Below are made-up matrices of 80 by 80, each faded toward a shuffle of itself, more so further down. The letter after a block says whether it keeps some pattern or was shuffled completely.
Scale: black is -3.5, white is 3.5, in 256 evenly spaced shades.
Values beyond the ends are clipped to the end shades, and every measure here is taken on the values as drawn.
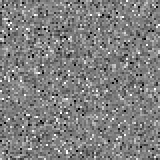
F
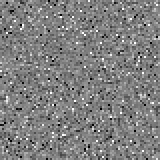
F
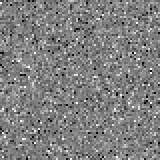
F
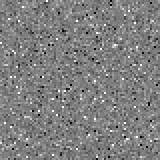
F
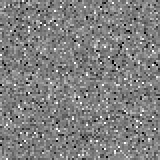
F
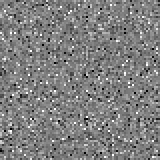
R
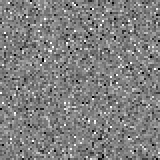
F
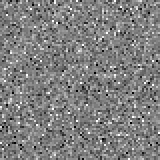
F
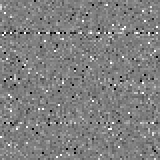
R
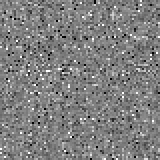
R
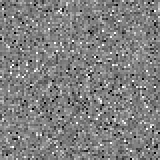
F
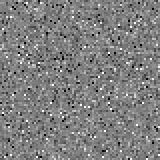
F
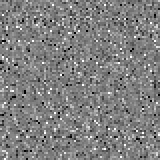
R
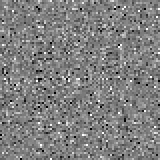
R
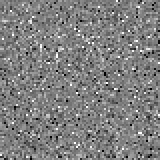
R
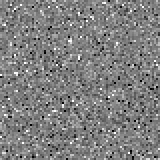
F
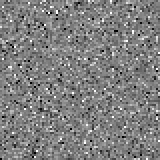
F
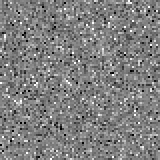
F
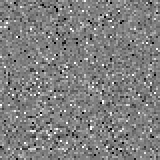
R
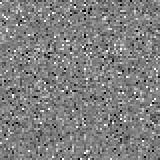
R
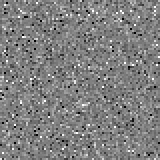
F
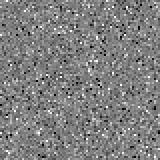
F
